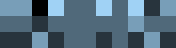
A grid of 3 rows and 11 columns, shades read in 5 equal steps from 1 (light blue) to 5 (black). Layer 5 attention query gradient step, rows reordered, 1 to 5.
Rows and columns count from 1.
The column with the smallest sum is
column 9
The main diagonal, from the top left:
2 3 2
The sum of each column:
9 9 11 8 9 9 8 9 7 9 9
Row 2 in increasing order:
2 3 3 3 3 3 3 3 3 3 4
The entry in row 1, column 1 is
2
